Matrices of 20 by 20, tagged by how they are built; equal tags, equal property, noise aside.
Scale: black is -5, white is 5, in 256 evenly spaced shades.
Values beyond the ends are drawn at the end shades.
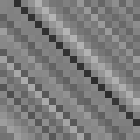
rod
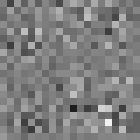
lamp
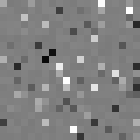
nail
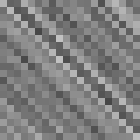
rod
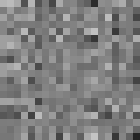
lamp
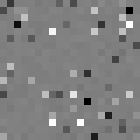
nail
